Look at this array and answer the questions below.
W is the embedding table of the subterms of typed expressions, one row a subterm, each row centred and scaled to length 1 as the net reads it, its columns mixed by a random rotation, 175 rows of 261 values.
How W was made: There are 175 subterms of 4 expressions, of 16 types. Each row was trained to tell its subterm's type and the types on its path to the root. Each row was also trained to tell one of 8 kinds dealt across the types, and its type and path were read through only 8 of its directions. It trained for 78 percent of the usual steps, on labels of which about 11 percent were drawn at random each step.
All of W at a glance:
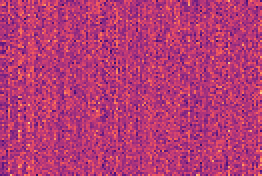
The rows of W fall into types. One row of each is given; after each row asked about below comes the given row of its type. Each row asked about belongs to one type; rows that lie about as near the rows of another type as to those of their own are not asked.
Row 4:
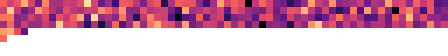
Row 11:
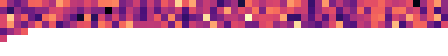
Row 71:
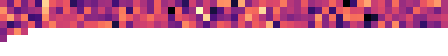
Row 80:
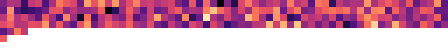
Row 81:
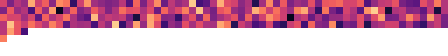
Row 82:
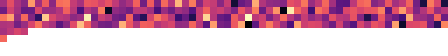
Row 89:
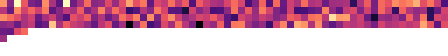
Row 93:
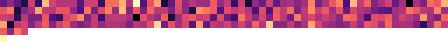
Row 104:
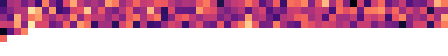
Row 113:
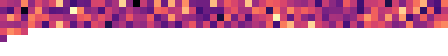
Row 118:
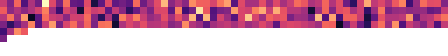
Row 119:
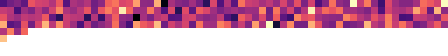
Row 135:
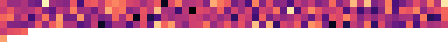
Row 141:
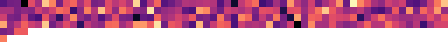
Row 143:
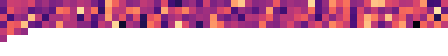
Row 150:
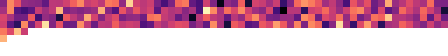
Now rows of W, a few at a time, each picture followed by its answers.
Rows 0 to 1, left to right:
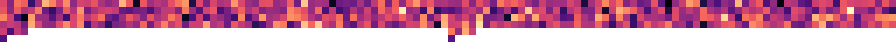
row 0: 89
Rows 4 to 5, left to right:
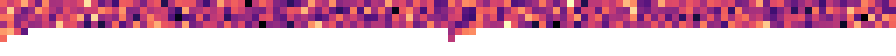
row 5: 135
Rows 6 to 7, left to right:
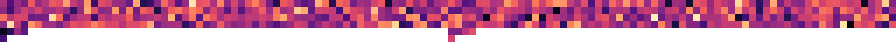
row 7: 11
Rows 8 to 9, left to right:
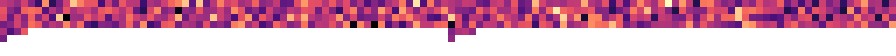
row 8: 89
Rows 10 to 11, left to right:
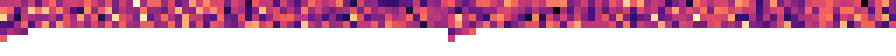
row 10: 93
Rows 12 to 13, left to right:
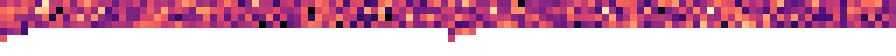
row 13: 135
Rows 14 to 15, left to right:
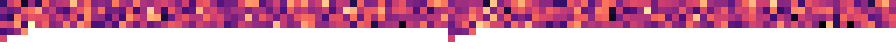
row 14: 104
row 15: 82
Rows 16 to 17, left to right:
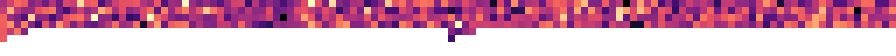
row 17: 143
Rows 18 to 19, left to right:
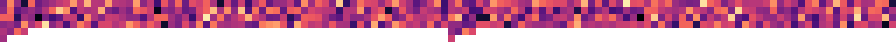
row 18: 141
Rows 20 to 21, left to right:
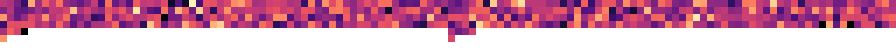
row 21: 82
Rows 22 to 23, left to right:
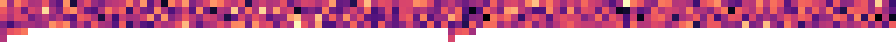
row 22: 135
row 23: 4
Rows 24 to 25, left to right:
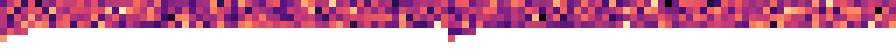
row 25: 104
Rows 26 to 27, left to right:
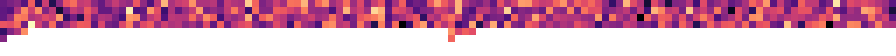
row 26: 11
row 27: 150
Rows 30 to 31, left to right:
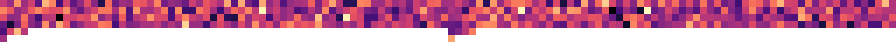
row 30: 93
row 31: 71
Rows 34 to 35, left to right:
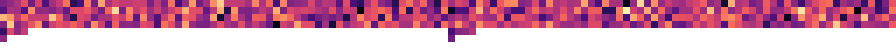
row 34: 113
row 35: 80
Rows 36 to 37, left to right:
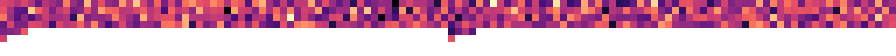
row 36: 135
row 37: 141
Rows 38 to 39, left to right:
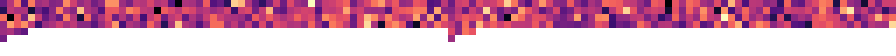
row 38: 143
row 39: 80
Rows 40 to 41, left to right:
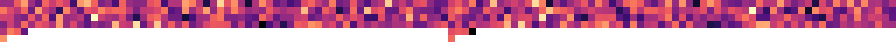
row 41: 4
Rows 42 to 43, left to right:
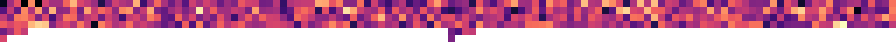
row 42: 141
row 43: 80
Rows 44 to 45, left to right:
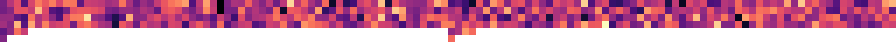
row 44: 104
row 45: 141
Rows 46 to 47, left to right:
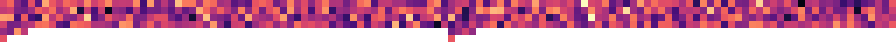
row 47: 93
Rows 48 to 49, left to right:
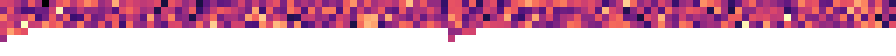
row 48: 143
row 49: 89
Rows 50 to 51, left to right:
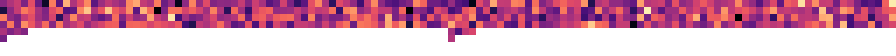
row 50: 143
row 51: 11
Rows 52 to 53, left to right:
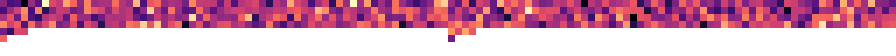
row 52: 11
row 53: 143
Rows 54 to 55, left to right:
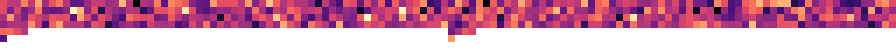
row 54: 113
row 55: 93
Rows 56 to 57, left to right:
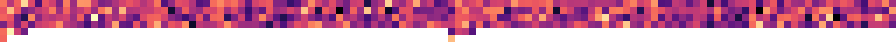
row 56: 4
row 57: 104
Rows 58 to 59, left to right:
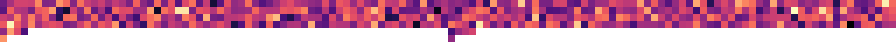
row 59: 11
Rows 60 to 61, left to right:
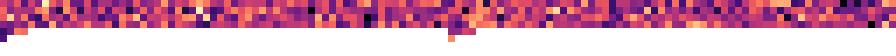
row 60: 118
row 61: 93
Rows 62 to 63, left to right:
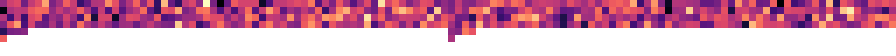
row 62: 104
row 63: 104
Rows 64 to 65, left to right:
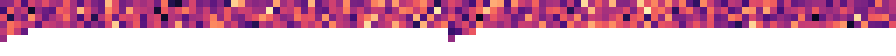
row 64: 143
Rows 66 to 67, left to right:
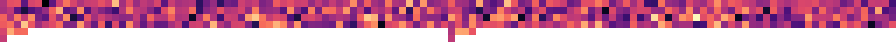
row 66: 143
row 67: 81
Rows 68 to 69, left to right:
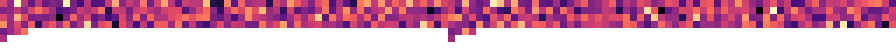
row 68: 104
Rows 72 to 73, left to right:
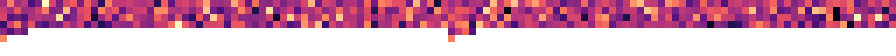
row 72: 89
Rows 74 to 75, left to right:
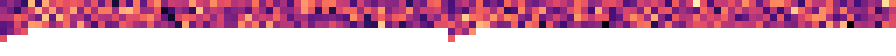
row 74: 71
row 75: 80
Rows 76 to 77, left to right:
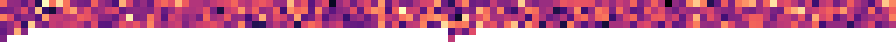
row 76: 82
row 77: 104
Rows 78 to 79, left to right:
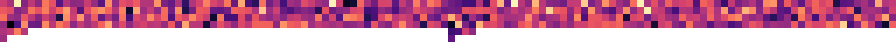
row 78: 93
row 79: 82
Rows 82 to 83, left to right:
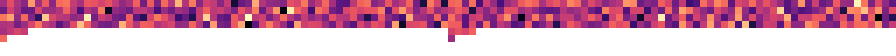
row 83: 89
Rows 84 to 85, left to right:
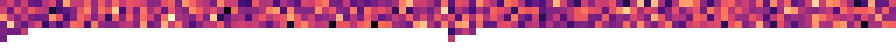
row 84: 89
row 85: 80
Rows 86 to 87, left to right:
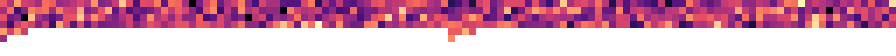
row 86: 150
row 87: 143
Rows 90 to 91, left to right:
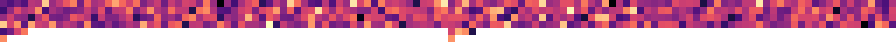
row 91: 119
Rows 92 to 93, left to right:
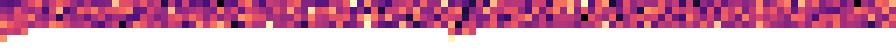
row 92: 143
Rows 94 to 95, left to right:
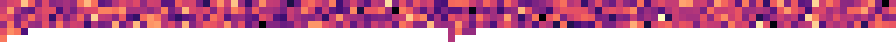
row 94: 4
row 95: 113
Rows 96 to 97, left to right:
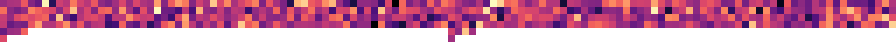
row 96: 135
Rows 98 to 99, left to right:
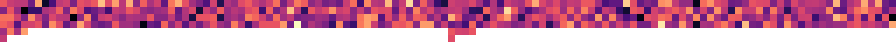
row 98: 113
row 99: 4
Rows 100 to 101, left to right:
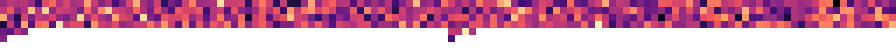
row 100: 4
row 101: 81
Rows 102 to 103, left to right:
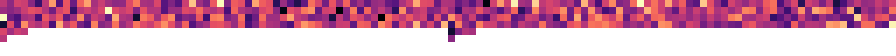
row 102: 4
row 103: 82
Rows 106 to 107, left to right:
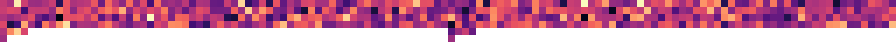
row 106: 150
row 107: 71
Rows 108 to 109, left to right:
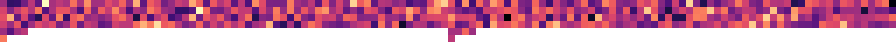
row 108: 118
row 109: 141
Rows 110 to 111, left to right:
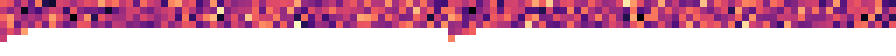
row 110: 113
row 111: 135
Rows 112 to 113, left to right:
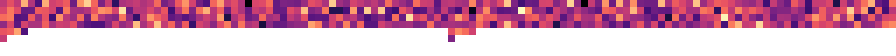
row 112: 4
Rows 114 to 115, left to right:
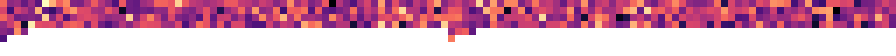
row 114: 82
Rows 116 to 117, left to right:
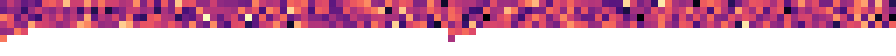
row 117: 4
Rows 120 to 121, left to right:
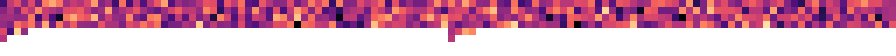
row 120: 141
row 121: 135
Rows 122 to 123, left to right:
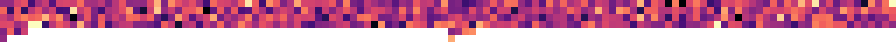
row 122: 113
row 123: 80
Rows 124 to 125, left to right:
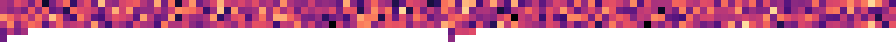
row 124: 113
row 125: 89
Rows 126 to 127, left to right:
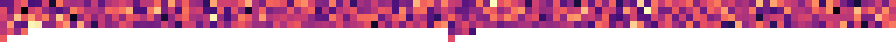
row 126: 113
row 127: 71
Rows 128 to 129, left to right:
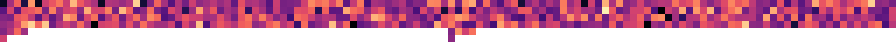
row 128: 141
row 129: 113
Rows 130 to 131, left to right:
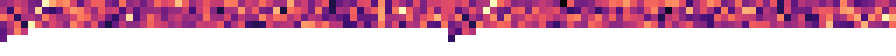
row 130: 82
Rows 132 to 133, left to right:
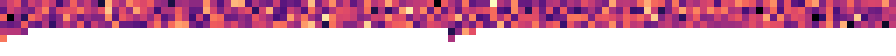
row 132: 150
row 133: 118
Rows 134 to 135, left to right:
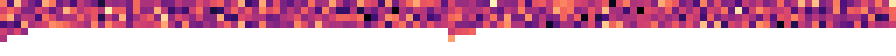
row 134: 4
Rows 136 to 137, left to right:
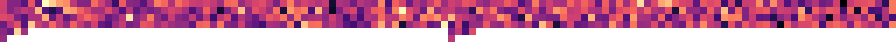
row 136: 82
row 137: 135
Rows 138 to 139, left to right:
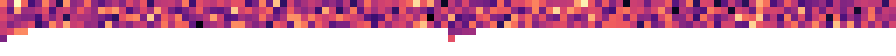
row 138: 89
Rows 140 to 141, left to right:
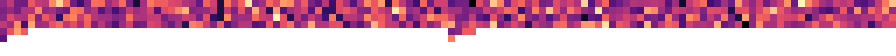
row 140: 80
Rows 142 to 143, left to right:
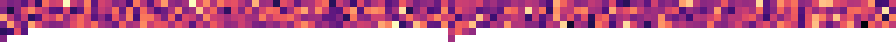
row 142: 82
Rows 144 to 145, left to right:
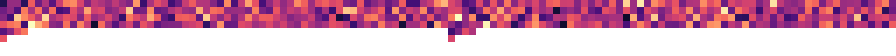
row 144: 80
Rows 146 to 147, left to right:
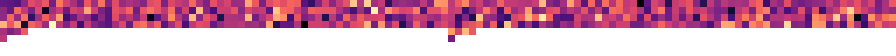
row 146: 11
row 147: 150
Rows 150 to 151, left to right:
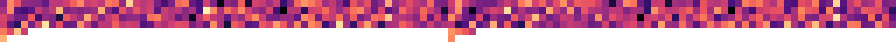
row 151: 150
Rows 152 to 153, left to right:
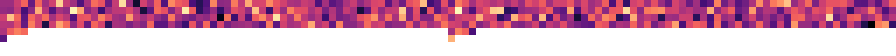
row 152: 113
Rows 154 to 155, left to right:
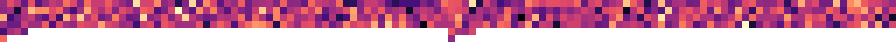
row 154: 93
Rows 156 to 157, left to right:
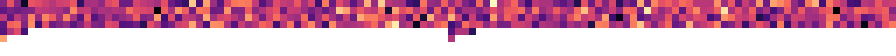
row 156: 80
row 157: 71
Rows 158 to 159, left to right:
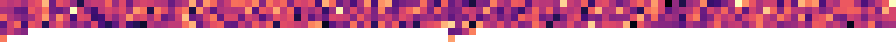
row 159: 104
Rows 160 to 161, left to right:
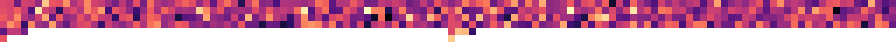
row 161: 119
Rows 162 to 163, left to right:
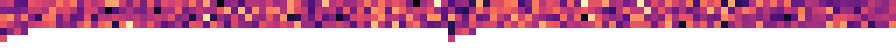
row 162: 11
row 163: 71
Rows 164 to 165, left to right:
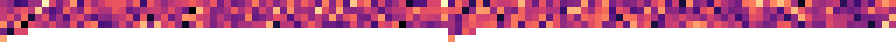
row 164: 118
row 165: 93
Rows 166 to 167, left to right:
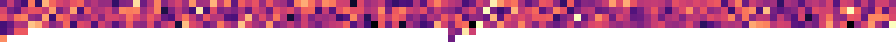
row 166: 71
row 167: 82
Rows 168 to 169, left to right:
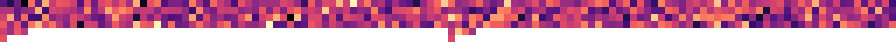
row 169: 81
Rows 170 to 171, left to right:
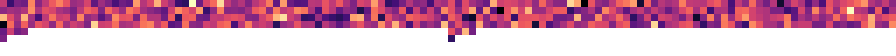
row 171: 89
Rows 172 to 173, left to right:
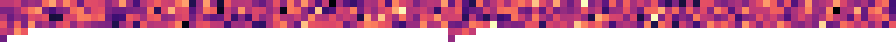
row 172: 104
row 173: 141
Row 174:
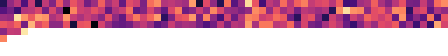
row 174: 80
